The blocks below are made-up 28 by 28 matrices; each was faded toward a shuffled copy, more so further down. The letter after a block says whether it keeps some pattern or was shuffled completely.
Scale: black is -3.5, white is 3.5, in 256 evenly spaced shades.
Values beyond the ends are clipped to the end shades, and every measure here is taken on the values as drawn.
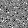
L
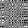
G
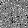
L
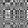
G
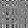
G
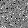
L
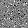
L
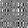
G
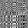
G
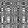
G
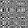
G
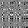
G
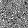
L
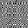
G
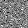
L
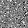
L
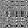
G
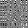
G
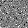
L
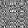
G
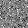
L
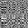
G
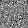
L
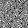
L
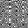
G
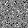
L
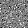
L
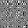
G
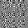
G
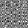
G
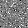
L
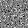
L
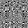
G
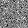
L
